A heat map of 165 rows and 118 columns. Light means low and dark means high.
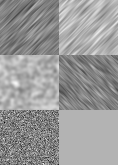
It is made of 3 by 2 panels. Panel 1,1: middling, slanting up to the right. Panel 1,2: low, slanting up to the right. Panel 2,1: low, blotchy. Panel 2,2: middling, slanting down to the right. Panel 3,1: middling, fine-grained, strong in contrast. Panel 3,2: low, flat.
